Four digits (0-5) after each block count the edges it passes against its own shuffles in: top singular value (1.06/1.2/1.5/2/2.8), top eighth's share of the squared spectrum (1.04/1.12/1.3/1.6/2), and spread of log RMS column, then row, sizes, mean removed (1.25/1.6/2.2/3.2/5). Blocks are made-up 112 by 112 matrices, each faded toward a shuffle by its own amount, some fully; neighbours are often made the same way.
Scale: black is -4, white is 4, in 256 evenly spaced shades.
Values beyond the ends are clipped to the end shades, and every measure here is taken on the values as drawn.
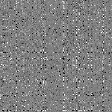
4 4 3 2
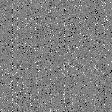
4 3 2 1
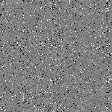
3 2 1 1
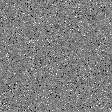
0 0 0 0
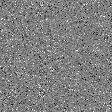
3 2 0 0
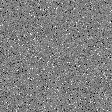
0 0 0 0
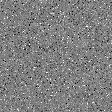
1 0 0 0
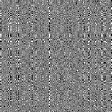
5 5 4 3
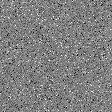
0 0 0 0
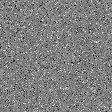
0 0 0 0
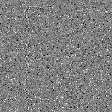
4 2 1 1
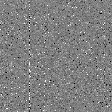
4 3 2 0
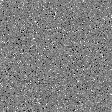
1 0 0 0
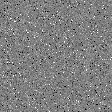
2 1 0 0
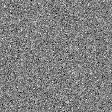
0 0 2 0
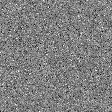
0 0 0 0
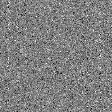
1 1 2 0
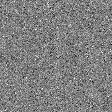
0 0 1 0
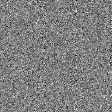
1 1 3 0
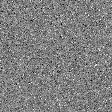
0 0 0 0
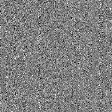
1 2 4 0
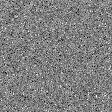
0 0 0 0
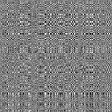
5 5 4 4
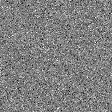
2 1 0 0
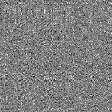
4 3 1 2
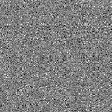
4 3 2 2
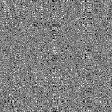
4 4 2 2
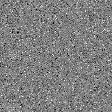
3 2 1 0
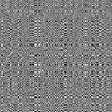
5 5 4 4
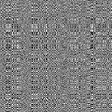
5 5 4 4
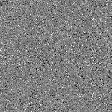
4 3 1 1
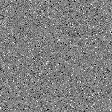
3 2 0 0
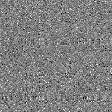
4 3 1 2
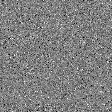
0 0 0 2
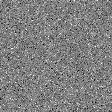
0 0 0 1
